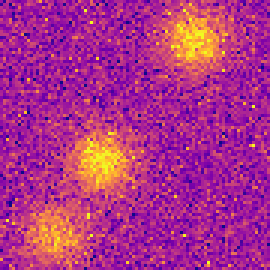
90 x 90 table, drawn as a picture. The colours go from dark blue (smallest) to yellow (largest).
Three bumps rise from the field. Neither half mirrors the other. No row or column stands out. There is no seam.
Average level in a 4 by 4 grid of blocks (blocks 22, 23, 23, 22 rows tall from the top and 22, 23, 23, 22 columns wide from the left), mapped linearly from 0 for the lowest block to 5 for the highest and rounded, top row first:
0042 / 0110 / 0500 / 3200
